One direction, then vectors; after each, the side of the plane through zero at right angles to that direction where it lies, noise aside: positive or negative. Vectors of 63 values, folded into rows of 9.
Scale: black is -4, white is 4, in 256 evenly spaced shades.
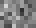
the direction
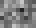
positive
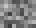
positive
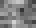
positive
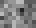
positive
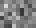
positive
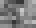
negative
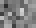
negative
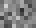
positive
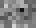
positive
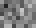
negative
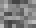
positive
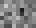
positive
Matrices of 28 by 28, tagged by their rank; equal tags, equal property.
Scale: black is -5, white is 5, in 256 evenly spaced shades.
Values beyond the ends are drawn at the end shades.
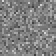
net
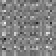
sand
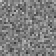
net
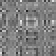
sand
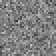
net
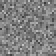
net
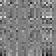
sand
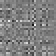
sand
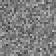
net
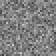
net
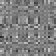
sand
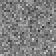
net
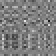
sand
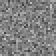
net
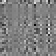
sand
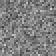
net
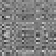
sand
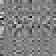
sand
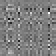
sand
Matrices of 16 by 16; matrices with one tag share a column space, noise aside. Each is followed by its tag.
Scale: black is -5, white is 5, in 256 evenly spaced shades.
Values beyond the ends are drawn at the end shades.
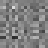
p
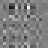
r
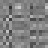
r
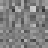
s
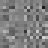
p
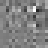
s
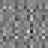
p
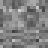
s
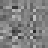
p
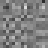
r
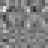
s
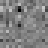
s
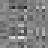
p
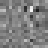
s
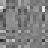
s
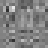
s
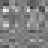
s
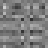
r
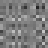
r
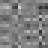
r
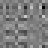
r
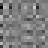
r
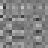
r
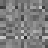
p
